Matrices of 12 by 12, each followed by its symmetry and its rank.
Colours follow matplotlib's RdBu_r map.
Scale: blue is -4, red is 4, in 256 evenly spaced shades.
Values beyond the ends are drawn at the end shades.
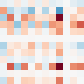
neither, rank two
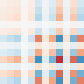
symmetric, rank one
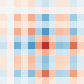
symmetric, rank one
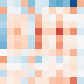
neither, rank two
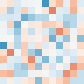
symmetric, full rank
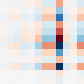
neither, rank one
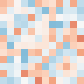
symmetric, full rank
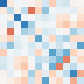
symmetric, full rank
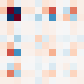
symmetric, rank two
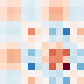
symmetric, rank two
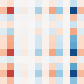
neither, rank one
